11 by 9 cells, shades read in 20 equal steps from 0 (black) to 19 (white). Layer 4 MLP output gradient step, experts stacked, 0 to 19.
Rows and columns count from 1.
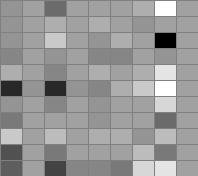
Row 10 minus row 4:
-4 0 -2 0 2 2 2 -2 0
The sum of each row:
111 108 98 100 114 97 108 100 116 98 98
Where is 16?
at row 7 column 8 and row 11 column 7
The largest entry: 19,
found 2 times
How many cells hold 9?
4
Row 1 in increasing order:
8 11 12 12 12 12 12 13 19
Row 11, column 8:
17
